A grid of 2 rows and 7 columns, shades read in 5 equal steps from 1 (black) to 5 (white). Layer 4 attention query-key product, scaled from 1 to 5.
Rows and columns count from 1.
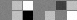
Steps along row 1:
up up down same down up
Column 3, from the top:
5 1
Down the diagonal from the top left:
3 4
